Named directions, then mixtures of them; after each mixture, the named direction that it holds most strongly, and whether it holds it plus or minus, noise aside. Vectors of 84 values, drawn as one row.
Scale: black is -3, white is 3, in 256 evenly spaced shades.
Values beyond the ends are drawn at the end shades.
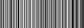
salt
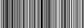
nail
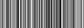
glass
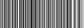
salt, minus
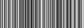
salt, minus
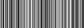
salt, plus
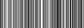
nail, minus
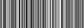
glass, minus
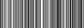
nail, minus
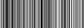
nail, plus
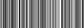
glass, minus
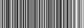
salt, minus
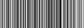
glass, plus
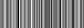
glass, plus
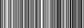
nail, minus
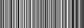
salt, plus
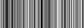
nail, plus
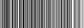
salt, minus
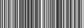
salt, minus
